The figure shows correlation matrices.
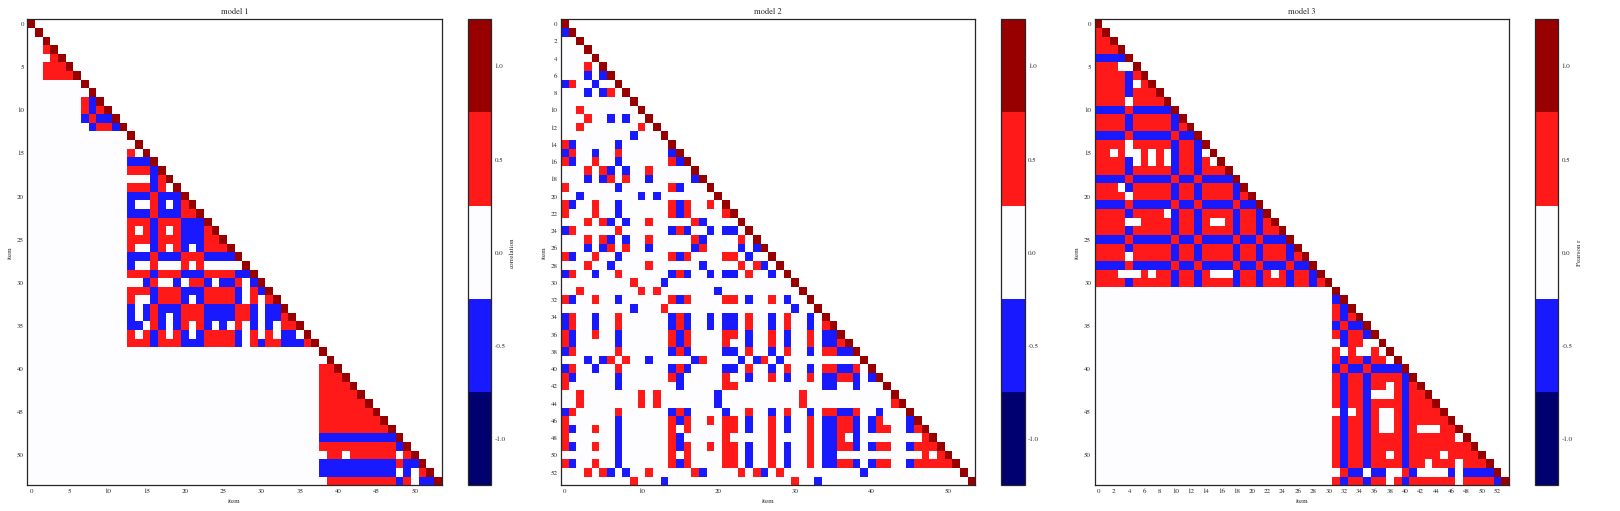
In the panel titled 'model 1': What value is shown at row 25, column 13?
0.5
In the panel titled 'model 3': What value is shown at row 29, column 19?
0.5
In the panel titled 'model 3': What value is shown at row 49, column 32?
-0.5
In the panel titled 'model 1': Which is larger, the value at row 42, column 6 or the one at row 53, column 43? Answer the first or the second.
the second
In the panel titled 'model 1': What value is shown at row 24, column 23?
0.5
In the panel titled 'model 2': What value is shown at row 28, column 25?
0.5
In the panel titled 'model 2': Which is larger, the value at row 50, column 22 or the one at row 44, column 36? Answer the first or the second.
the first
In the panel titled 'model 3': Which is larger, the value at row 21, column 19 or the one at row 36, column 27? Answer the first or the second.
the second
